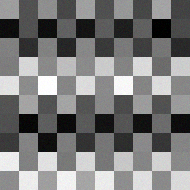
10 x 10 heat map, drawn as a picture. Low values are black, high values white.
Horizontal stripes repeat 2 times down the table. The top right is the ninth with the lowest average. Overall the values sit about 50% of the way up the scale. Neither half mirrors the other. No single row or column stands out from its neighbours.
